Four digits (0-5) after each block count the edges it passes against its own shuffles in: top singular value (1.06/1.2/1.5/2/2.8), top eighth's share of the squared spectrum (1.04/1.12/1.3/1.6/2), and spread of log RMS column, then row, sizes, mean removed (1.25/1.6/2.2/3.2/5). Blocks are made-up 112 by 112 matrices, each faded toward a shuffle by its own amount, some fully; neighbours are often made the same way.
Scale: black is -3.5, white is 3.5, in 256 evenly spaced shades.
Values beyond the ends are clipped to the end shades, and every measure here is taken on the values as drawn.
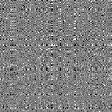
5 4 3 3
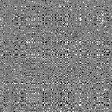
5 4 3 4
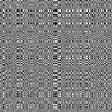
5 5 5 4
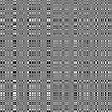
5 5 5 5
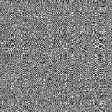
5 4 3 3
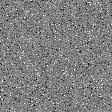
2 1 0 0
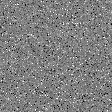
2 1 0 1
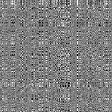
5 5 4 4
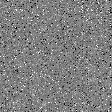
2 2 1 0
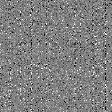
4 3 3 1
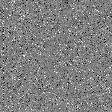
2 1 1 0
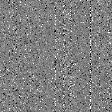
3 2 3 0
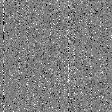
2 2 3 0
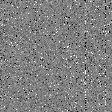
2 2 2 0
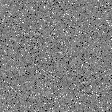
0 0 0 0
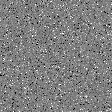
0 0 0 0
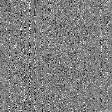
2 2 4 0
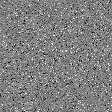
3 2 0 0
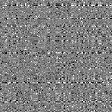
5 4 2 3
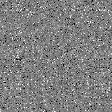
4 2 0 1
